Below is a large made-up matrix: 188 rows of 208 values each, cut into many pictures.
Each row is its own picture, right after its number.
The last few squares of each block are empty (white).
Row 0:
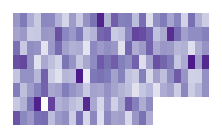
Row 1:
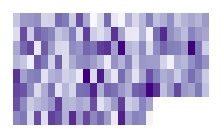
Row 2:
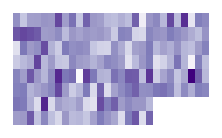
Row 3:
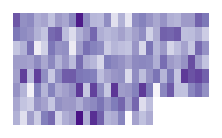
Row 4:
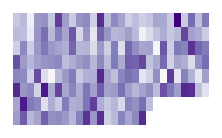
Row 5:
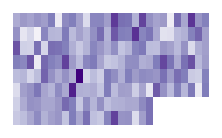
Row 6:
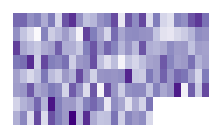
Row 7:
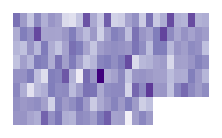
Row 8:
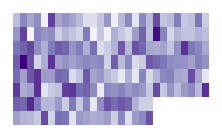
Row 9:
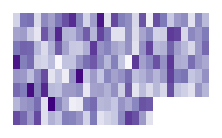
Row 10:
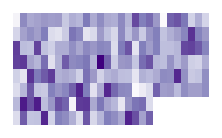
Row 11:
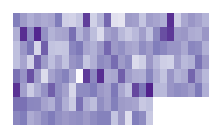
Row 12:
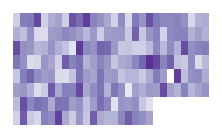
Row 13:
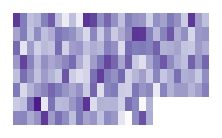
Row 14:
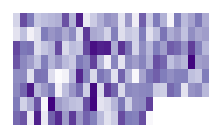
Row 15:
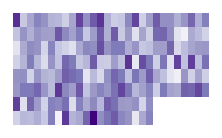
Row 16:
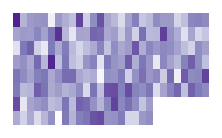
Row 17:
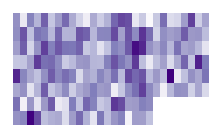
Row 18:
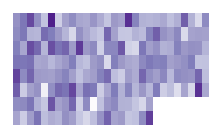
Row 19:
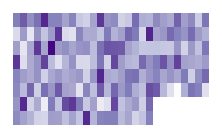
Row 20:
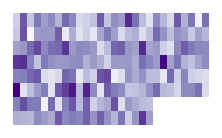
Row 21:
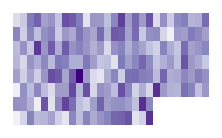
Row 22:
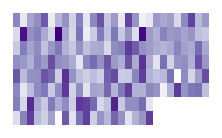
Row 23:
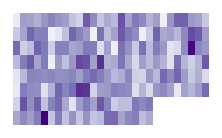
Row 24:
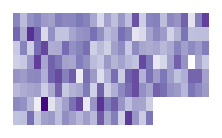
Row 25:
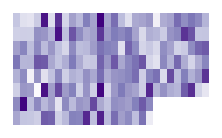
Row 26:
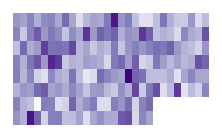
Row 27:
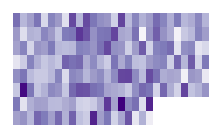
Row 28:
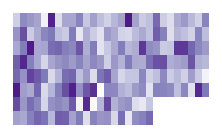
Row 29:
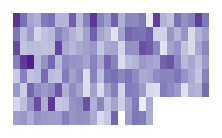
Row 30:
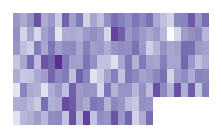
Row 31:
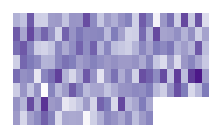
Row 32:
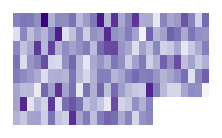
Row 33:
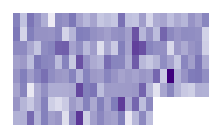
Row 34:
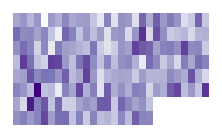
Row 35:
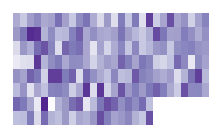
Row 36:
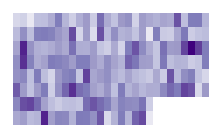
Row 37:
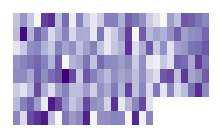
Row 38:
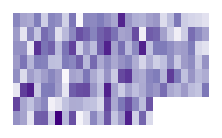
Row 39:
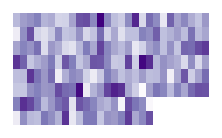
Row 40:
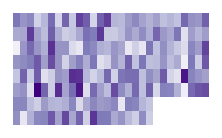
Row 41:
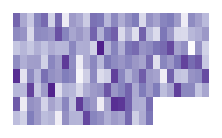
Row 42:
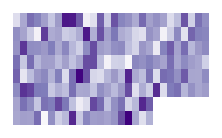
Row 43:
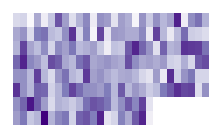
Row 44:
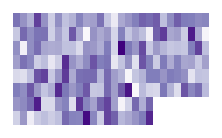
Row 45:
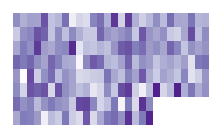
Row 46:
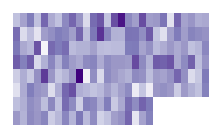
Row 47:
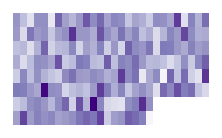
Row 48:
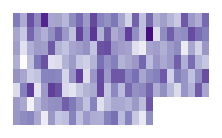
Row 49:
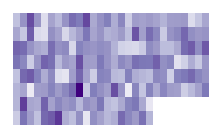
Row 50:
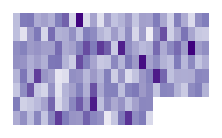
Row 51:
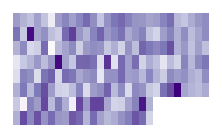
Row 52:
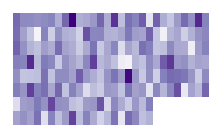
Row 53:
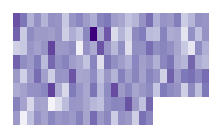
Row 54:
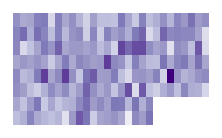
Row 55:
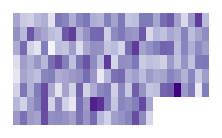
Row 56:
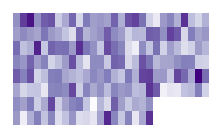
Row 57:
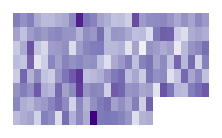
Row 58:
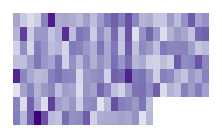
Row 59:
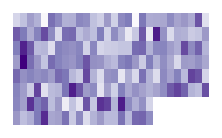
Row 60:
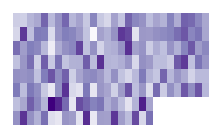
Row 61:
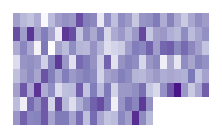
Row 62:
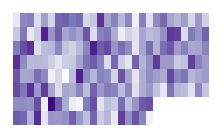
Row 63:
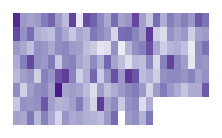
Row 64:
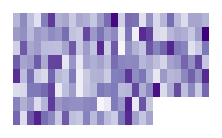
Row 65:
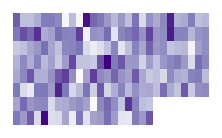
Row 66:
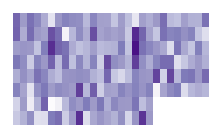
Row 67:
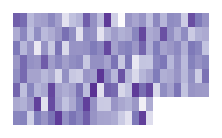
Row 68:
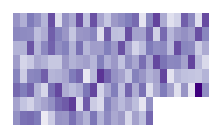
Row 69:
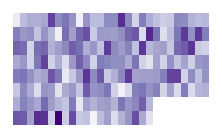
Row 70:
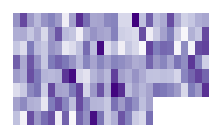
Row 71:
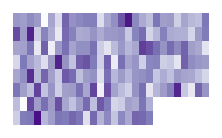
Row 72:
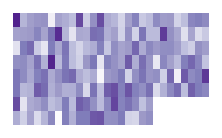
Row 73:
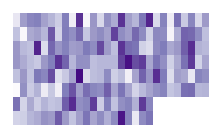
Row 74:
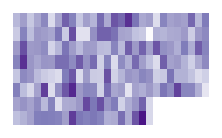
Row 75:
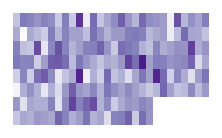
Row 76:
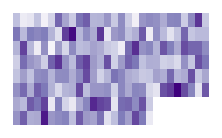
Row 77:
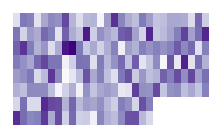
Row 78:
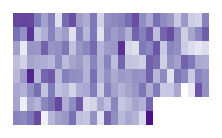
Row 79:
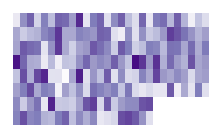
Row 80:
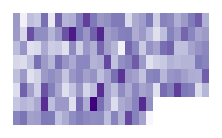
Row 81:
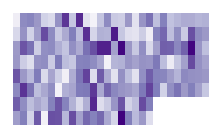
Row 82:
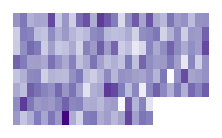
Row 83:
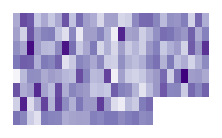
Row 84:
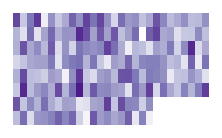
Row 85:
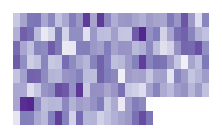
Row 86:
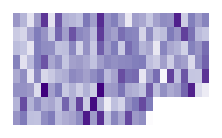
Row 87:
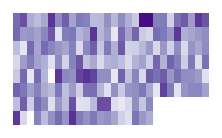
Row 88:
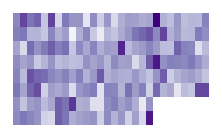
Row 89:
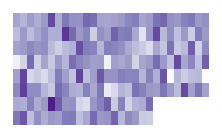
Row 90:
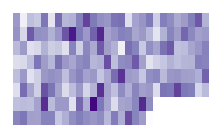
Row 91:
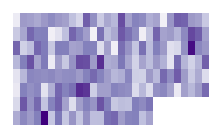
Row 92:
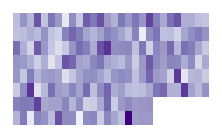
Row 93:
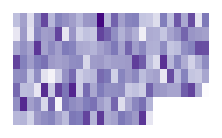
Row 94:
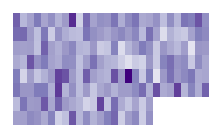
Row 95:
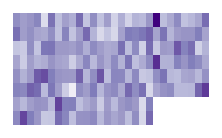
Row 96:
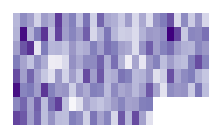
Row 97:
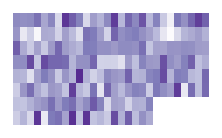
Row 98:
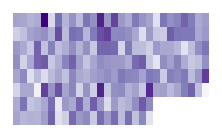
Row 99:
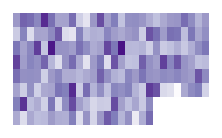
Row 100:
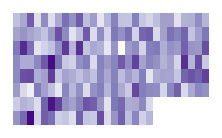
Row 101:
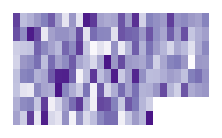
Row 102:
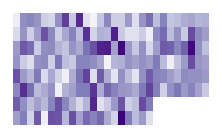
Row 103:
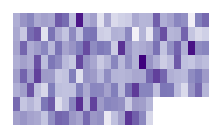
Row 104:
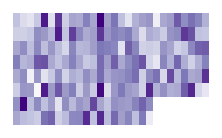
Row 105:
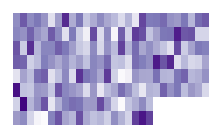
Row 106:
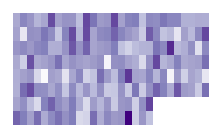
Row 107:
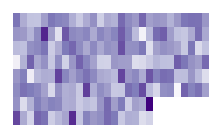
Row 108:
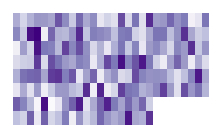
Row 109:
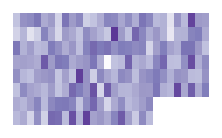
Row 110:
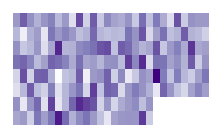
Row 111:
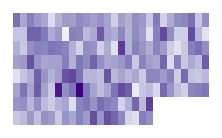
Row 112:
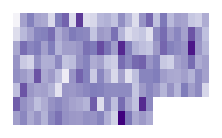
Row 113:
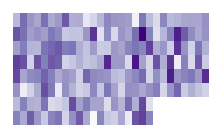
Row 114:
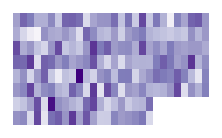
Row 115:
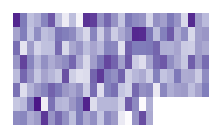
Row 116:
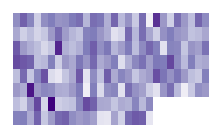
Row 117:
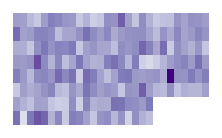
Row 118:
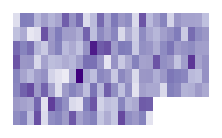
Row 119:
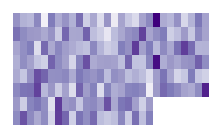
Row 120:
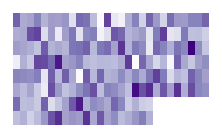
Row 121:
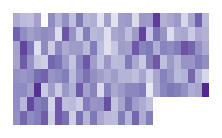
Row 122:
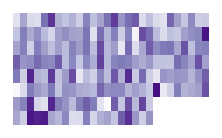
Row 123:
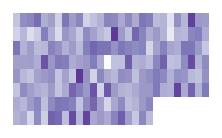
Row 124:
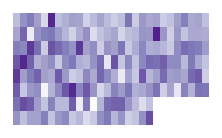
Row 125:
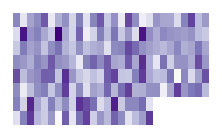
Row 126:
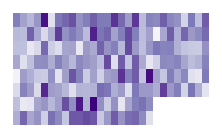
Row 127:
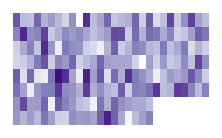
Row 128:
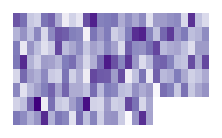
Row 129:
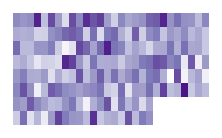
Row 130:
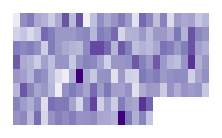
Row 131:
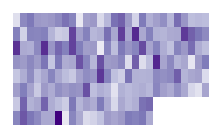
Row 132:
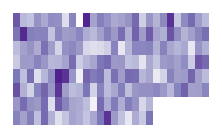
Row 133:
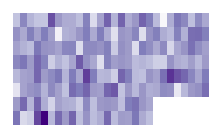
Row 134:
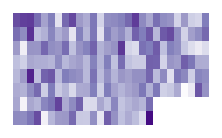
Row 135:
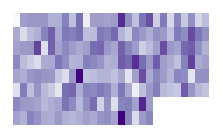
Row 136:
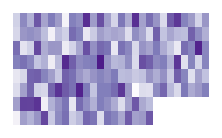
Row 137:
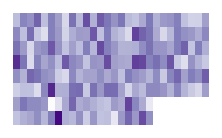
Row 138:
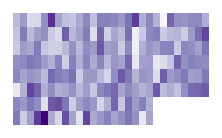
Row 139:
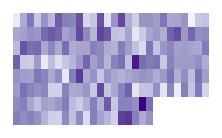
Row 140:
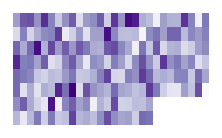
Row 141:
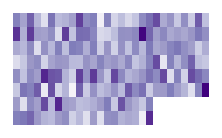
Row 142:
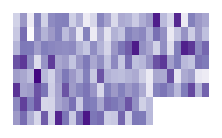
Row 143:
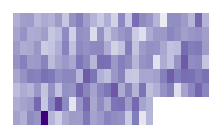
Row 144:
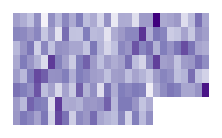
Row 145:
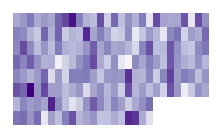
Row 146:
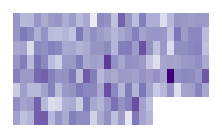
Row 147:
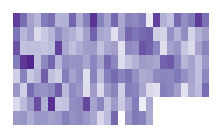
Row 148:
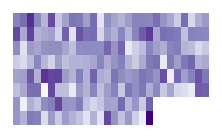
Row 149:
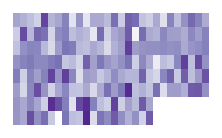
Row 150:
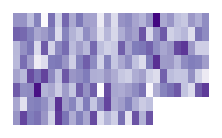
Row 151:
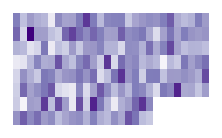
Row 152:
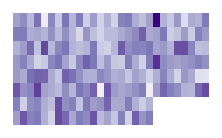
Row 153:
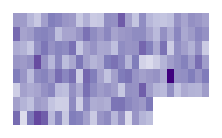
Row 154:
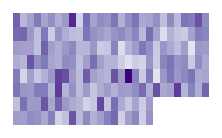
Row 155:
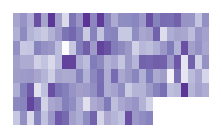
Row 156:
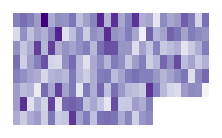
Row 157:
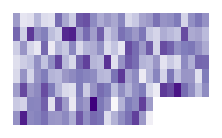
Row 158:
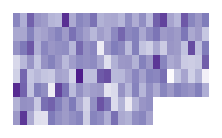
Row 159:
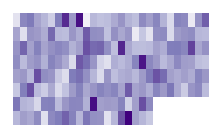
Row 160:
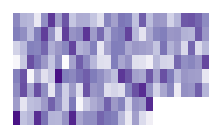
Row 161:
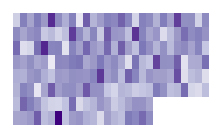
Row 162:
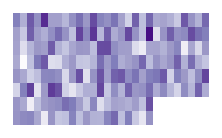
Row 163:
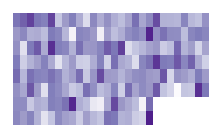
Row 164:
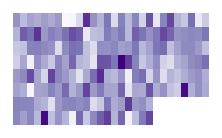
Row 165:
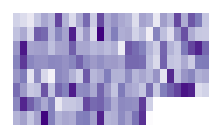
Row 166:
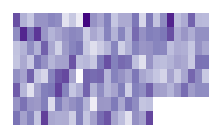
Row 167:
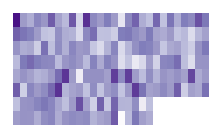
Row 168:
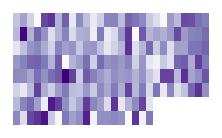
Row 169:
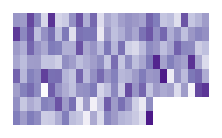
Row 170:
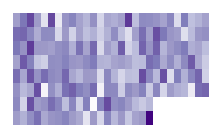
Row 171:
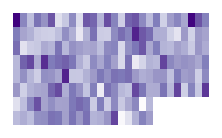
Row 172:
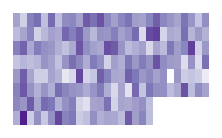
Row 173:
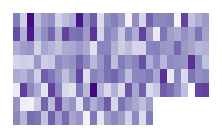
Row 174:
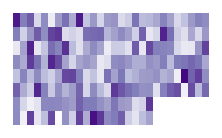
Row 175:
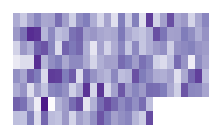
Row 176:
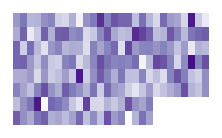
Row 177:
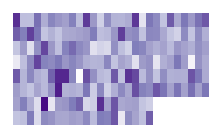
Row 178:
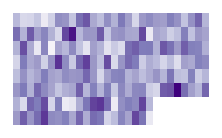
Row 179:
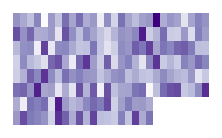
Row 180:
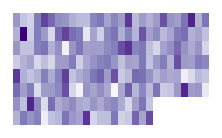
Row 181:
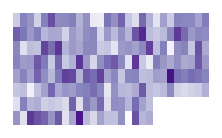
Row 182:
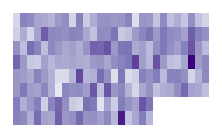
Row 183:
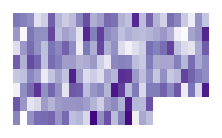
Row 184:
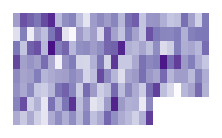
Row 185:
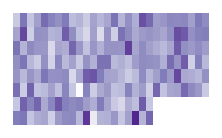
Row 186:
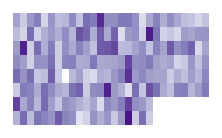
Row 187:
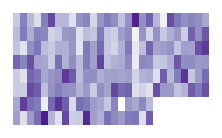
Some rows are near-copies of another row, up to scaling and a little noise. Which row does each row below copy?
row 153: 117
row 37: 168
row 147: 29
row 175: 35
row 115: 13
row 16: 72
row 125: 22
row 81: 102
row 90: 80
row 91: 23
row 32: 156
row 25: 104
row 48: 162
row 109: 123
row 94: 154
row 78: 134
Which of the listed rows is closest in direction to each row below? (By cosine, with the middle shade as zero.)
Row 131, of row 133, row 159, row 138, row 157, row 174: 133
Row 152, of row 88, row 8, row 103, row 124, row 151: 88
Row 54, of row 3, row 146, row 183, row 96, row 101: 146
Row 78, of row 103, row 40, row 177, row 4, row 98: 177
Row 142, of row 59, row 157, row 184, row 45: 59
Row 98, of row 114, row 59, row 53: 53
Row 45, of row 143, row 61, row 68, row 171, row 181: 171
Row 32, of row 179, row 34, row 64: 64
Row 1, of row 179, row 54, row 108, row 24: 179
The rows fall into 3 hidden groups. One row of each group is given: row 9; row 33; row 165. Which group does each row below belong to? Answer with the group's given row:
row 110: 9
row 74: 165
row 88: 165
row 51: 165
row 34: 165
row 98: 165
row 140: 165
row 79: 9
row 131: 33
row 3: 33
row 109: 9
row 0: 9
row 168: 33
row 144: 165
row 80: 165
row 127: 9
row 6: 9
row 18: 165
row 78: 165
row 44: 33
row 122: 33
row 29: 9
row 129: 33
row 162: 165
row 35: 9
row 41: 33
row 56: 165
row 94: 9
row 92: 33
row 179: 165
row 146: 33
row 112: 9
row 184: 165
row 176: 9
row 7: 9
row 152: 165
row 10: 33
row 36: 165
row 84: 33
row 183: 33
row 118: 9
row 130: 9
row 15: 33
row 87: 33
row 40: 33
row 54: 33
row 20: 165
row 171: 9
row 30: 9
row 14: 9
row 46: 9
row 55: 165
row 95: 165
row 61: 165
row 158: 33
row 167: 9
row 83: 33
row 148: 165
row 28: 165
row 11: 9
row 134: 165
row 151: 165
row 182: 9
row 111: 33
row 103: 9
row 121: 165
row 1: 9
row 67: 9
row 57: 33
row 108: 9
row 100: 33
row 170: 165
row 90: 165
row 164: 9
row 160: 33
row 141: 165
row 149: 33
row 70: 33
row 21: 9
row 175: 9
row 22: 33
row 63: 9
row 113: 33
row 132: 9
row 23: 33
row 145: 9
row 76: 165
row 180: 33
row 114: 9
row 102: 9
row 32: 165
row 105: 33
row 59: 165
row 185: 33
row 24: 9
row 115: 9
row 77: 33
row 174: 33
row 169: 165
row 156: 165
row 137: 33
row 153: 33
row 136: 33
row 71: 165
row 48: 165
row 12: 33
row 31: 165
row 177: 9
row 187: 33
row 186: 33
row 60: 33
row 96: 9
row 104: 165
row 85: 33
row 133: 33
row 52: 9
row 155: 33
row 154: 9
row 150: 165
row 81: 9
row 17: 33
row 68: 165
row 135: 9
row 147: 9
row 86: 165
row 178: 165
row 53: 33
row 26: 33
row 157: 165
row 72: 33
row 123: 9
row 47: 165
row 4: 165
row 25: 165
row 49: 33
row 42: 9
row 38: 33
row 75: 9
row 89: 33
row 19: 165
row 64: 33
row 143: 33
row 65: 9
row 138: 33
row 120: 9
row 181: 33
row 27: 33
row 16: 33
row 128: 9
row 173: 165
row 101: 9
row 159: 9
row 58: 33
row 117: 33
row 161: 33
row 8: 165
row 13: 9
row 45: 33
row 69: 33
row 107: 33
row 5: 9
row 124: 165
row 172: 33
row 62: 9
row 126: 165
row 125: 33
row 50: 9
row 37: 33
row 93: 165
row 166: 9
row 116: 9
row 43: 165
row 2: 9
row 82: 33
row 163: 165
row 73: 9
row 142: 165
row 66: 33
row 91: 33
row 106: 33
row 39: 33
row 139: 9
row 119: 165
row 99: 165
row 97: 9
